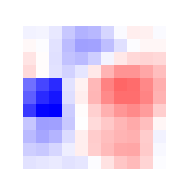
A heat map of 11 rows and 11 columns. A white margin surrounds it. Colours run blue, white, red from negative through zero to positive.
Average level on the scale: 50%. Ninth with the lowest average: middle left. Roughest part: middle left. Odd patch: lower, in the middle left. Ninth with the highest average: middle right.
